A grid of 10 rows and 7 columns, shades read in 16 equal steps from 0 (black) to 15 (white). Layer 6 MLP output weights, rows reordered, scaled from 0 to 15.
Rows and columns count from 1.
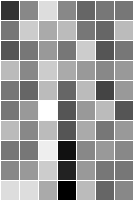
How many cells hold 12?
4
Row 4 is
11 8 12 10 9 8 9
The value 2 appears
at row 9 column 4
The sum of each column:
79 87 117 55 92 70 80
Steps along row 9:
up up down up down same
